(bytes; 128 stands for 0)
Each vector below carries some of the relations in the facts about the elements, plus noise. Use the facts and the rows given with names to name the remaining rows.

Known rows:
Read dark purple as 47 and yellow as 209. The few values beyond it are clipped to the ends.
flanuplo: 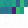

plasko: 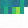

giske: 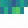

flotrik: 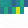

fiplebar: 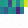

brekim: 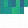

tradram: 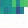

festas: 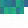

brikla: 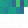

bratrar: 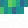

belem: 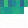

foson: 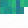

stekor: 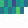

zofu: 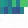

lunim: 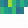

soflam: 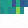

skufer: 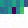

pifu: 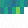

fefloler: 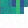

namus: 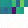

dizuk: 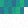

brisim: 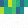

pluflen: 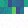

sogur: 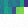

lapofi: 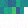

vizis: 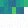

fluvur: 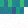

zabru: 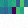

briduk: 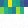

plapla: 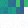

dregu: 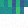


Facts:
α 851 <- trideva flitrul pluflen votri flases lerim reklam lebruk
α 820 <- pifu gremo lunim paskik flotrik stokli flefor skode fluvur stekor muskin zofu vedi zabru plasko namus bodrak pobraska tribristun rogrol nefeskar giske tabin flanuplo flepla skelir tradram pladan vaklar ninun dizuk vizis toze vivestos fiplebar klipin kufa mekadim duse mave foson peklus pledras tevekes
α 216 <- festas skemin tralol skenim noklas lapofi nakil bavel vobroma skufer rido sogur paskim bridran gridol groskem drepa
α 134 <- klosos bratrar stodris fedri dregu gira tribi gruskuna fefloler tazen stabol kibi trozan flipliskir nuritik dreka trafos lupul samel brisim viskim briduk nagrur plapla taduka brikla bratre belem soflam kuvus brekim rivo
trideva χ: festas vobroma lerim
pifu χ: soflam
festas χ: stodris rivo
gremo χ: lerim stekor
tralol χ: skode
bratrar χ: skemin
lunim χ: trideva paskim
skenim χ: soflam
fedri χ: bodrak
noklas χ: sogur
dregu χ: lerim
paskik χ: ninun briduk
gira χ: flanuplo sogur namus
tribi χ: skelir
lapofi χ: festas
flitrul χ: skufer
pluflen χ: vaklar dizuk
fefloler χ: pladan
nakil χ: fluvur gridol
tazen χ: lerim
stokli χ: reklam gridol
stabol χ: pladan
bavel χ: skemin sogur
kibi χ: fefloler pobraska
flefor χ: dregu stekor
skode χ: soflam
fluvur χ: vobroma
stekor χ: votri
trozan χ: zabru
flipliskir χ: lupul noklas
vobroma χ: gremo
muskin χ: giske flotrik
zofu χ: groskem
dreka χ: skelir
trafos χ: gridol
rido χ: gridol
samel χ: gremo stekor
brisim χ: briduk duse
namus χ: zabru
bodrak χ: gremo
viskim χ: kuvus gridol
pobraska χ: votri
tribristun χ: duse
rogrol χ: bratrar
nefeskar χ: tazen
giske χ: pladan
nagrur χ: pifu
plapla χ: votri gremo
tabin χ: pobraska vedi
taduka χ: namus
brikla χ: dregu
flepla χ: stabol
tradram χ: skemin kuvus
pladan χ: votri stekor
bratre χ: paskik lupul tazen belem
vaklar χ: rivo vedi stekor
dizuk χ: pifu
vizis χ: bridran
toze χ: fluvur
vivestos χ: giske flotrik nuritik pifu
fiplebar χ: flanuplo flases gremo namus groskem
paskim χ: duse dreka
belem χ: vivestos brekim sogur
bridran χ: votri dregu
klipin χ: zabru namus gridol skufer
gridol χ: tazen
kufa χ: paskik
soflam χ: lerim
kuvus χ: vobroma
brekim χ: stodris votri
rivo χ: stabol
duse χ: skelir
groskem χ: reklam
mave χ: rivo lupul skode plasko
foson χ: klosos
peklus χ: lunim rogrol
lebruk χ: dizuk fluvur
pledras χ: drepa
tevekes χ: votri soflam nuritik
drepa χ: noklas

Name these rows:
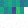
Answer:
tazen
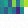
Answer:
klipin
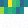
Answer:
tribi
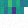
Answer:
kuvus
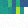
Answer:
stodris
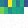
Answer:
duse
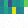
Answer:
mave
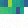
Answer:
paskim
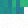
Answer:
nefeskar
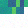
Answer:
kibi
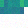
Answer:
bodrak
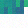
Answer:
fedri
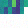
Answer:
flitrul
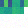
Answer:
flipliskir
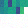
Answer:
bavel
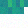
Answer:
mekadim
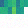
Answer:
kufa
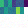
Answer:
votri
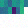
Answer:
groskem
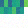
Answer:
bratre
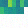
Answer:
rogrol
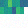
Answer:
klosos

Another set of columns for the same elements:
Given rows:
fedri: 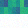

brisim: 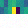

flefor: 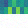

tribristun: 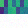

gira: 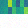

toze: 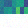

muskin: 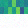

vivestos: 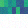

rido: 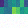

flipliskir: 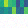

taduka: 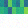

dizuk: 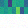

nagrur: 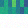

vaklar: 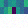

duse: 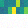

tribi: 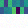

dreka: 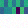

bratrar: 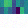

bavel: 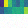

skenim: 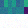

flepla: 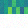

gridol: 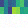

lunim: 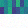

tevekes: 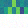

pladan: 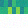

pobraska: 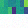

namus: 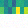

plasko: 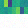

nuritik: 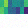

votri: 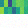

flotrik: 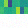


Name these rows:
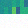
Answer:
gruskuna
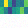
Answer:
sogur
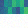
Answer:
trideva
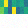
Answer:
lupul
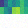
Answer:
groskem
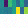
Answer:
klipin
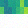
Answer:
flases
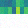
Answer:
gremo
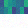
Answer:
lapofi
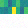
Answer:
ninun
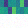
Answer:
trafos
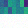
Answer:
viskim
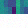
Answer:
fluvur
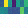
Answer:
skemin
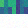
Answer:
bratre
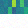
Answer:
pluflen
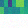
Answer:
lerim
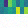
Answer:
fiplebar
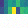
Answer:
paskim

